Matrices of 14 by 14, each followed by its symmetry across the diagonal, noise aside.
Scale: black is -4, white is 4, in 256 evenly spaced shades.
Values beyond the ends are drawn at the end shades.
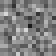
antisymmetric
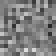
antisymmetric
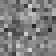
antisymmetric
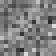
symmetric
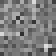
symmetric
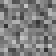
antisymmetric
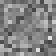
symmetric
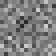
symmetric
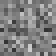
antisymmetric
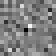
antisymmetric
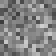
symmetric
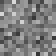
symmetric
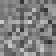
antisymmetric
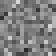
antisymmetric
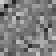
symmetric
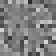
antisymmetric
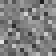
antisymmetric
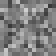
antisymmetric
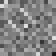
symmetric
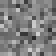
antisymmetric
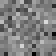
symmetric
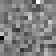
antisymmetric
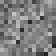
symmetric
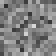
symmetric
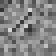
symmetric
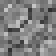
symmetric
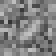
symmetric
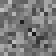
symmetric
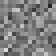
antisymmetric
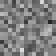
antisymmetric
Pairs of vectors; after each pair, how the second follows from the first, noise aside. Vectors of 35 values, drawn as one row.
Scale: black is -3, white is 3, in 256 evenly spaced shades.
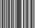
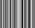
negated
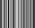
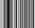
sign-scrambled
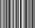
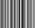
negated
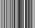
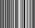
negated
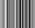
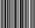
sign-scrambled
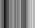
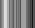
negated
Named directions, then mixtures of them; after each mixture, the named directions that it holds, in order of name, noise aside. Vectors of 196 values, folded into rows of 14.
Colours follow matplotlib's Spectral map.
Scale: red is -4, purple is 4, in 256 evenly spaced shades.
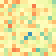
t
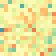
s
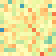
s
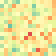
t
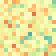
s, t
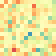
t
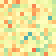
t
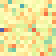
s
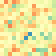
t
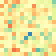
t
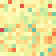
s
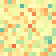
s, t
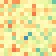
t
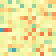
s, t
